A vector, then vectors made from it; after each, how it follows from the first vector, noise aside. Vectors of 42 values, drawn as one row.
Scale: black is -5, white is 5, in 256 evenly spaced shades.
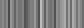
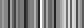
scaled up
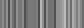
copied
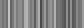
negated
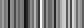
scaled up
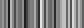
scaled up
